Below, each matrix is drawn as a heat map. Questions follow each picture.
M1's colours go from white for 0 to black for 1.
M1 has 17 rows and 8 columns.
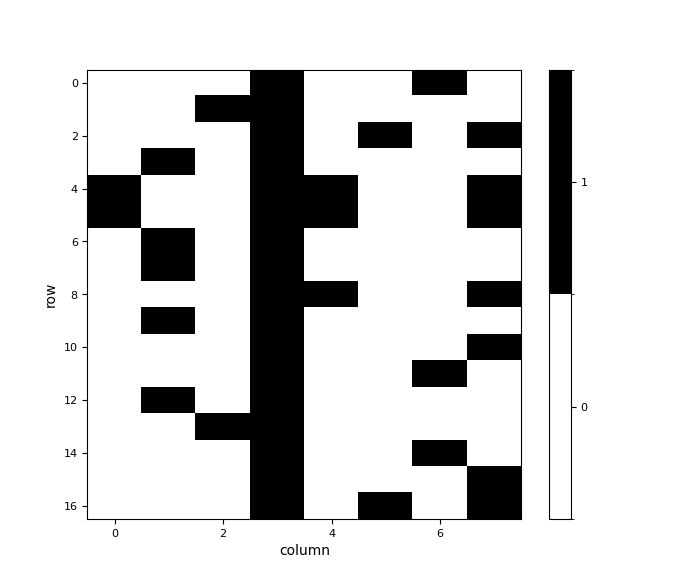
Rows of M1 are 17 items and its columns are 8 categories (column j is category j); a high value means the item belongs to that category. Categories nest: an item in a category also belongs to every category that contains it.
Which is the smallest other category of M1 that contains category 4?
7
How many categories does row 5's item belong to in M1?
4
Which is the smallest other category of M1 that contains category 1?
3
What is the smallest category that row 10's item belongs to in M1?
7
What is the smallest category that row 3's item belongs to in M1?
1
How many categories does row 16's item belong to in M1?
3
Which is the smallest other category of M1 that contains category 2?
3
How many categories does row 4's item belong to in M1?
4
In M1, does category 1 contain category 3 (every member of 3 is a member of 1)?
no
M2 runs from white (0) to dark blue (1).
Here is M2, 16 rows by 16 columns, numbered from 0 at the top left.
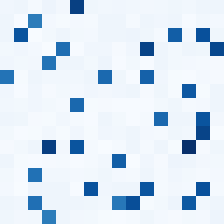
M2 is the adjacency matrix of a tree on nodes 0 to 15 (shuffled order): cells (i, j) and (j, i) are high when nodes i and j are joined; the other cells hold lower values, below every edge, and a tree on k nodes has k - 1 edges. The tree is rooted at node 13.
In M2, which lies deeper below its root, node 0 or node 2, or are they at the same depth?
node 0
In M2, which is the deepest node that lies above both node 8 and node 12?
14
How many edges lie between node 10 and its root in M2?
1
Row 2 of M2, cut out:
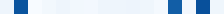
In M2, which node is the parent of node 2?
14
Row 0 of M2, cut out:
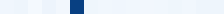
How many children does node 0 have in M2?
0
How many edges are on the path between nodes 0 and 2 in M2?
5
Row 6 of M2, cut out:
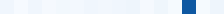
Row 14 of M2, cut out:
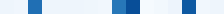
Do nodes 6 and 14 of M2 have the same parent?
yes
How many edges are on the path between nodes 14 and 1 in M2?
2
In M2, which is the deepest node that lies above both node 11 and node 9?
14
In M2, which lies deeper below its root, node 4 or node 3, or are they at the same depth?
node 4
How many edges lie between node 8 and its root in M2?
2
